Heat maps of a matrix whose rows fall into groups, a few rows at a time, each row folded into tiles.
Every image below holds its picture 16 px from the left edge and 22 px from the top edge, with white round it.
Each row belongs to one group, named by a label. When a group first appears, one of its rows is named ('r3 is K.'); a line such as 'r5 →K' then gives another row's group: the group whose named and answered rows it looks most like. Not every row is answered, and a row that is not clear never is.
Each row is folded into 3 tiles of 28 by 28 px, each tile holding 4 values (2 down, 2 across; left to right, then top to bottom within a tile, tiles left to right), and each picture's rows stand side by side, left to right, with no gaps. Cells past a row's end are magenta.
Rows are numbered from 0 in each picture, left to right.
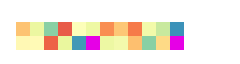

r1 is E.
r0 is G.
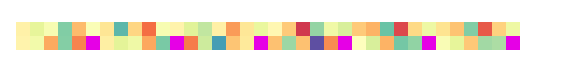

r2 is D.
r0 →E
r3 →E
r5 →G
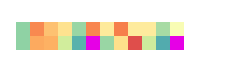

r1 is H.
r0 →H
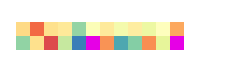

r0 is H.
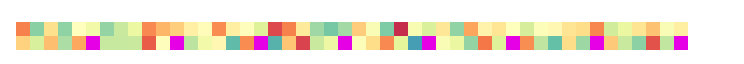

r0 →E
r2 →E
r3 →H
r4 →G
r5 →D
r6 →D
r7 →D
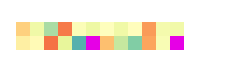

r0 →G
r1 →D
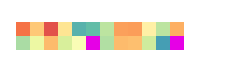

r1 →H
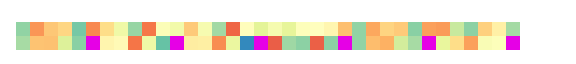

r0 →H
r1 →G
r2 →G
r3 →D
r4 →H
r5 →G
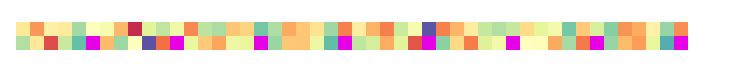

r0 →H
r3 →H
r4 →E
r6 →E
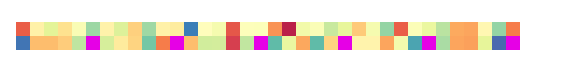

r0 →G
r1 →E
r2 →D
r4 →G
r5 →H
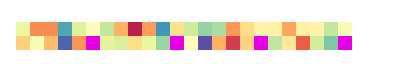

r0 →E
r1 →H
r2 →D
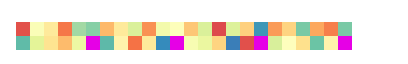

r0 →G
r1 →G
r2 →E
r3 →G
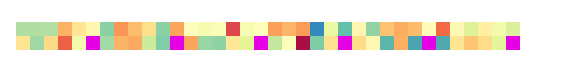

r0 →D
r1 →H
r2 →D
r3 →E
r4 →D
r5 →G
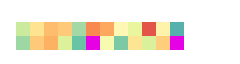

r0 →H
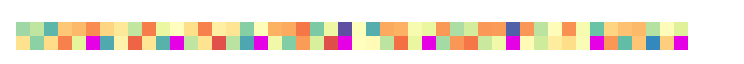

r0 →D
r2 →H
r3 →E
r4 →D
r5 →G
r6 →G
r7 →E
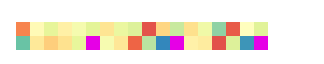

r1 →G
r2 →G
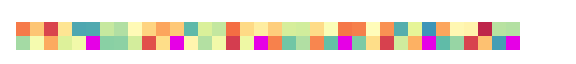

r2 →D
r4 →E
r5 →G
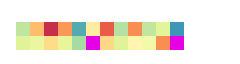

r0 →H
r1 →E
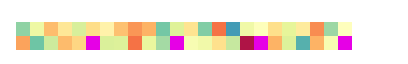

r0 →D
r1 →H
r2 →E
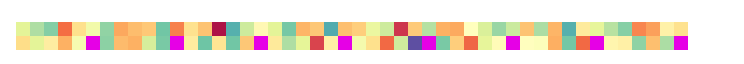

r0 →D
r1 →H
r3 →D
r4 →G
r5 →H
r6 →E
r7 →D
